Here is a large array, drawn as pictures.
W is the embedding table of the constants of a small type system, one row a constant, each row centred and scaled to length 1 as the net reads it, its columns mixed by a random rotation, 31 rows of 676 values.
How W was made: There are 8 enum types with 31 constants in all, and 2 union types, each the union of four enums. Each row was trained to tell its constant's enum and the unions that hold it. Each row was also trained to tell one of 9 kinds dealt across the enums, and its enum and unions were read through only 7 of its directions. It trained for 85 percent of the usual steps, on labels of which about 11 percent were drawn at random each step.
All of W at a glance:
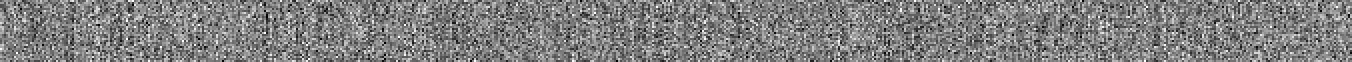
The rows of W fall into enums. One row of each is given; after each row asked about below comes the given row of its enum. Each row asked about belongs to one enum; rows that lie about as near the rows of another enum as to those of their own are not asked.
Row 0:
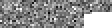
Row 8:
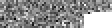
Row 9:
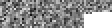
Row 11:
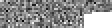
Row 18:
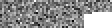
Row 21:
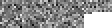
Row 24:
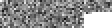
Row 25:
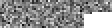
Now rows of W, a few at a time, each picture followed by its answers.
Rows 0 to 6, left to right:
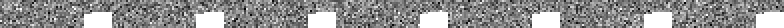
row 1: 18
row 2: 21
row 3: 9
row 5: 21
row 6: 9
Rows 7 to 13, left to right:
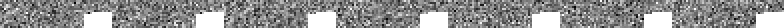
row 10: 24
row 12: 25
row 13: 24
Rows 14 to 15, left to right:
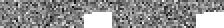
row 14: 8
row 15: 8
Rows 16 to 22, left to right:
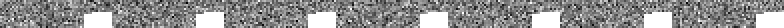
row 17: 18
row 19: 24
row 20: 18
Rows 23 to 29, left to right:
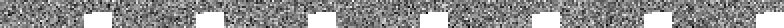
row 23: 0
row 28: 24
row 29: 21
